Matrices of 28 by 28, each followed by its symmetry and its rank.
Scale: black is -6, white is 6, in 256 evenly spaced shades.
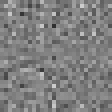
neither, rank five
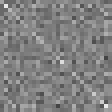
symmetric, rank five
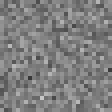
neither, full rank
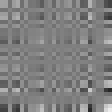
symmetric, rank one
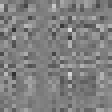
neither, rank three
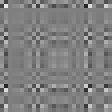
symmetric, rank one
